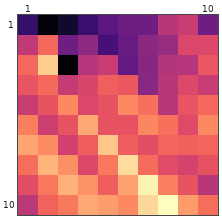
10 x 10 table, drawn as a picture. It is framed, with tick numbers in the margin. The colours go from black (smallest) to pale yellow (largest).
Roughest part: top left. Slope: up to the bottom. Odd patch: rougher, in the top left. Calmest part: middle right.
